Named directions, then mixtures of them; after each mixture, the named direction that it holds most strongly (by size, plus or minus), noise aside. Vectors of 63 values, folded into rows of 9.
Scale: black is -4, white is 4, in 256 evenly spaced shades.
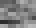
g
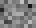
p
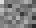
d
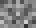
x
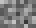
x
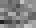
g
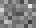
p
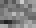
g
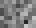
x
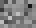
p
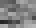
g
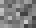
d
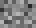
p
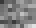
g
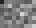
d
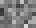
x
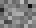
p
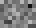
p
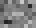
p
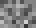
x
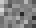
d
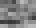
g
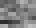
g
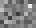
p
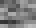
g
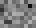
p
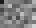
d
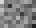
d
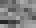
g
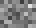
p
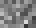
x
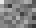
d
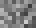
x
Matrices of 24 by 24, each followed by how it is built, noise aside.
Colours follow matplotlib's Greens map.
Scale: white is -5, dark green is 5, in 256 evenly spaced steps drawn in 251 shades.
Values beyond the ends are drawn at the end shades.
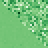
upper triangular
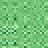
low rank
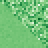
upper triangular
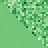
upper triangular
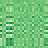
low rank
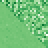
upper triangular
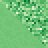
upper triangular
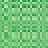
low rank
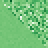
upper triangular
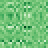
low rank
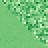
upper triangular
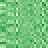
low rank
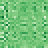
low rank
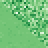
upper triangular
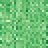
low rank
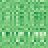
low rank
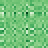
low rank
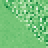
upper triangular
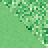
upper triangular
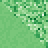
upper triangular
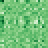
low rank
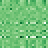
low rank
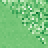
upper triangular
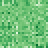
low rank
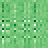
low rank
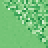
upper triangular
